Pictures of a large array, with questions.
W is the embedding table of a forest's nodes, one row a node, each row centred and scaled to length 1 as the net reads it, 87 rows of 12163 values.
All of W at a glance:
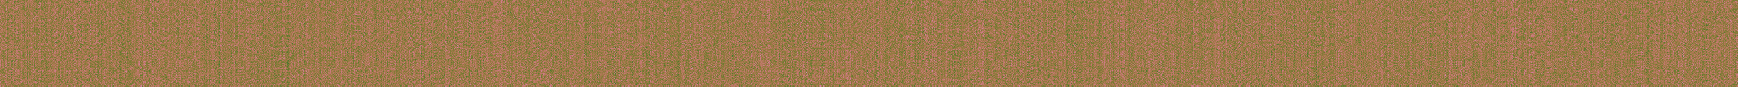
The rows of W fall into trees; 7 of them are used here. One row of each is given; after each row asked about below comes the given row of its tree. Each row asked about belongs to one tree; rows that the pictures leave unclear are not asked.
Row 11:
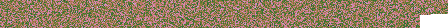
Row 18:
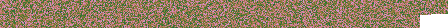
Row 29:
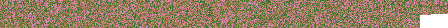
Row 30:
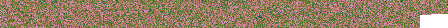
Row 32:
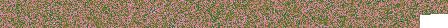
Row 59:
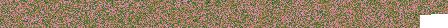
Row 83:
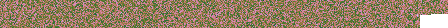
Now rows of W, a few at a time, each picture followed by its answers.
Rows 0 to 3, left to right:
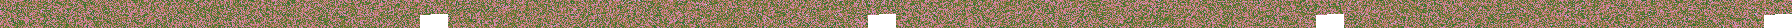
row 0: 32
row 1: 29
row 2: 29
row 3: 83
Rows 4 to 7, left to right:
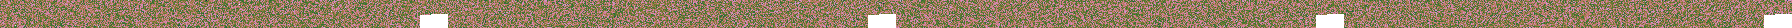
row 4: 30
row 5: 83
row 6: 18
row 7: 83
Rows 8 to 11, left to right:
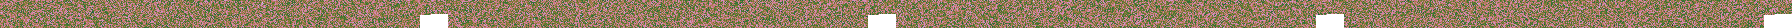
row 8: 32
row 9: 32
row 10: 32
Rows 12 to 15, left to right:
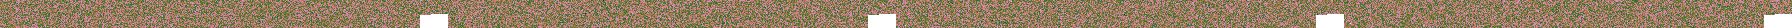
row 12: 11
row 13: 83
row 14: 30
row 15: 32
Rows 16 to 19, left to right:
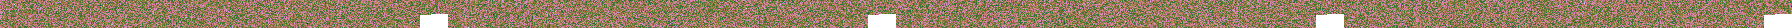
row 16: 18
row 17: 11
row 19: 29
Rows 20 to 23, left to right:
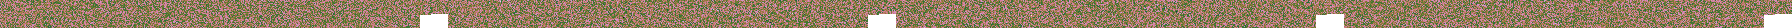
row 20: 83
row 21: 83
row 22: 32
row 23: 18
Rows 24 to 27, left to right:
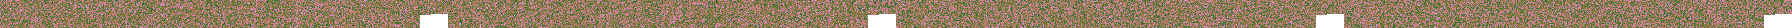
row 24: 59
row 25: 29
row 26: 18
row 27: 83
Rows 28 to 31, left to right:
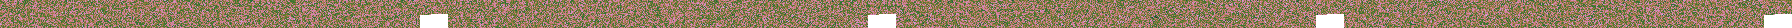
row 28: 32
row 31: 32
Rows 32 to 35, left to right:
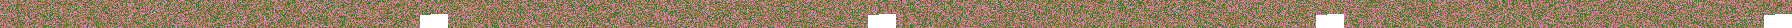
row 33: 83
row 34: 30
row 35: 18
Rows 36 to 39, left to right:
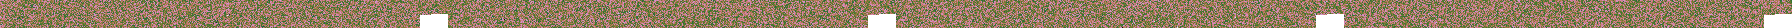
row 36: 18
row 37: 29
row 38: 29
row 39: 32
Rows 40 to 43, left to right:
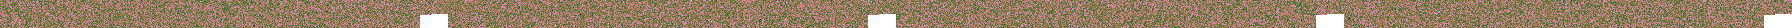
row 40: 30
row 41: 11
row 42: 29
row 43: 83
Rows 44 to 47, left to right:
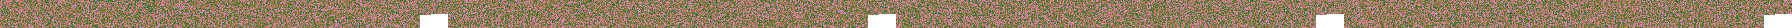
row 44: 59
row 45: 11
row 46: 18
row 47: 83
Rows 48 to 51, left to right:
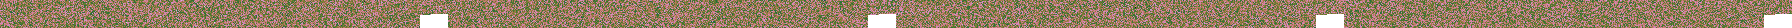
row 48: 32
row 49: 29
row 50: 83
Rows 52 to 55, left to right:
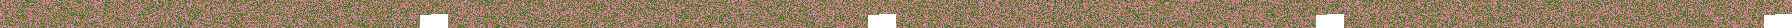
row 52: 18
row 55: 83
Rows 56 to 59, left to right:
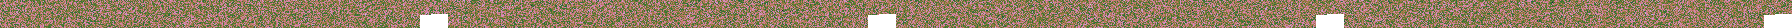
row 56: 83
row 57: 32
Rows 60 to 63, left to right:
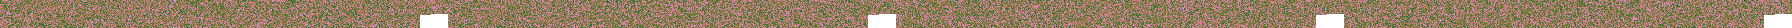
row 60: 32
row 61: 18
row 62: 18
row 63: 32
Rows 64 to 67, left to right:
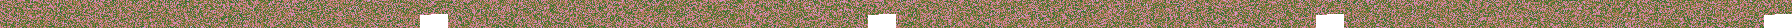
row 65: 32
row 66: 18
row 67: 11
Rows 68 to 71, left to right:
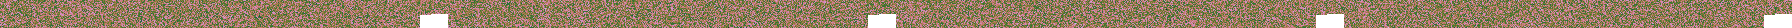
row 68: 30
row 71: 83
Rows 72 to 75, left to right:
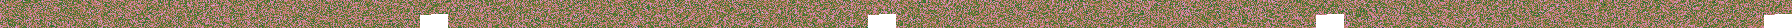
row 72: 18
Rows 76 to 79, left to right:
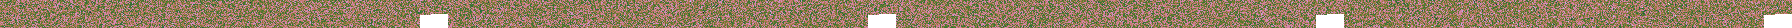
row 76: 11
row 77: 18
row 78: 83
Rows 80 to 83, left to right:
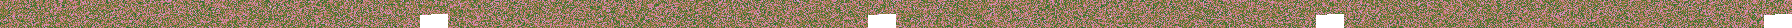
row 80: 29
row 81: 18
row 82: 18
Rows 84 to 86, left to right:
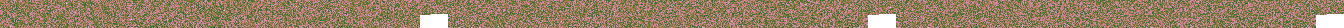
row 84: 32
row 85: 11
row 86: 11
